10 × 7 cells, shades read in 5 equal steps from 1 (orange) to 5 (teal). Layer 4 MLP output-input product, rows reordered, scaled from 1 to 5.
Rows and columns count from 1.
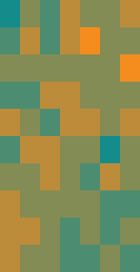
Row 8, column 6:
4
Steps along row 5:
up up down same up down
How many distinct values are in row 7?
3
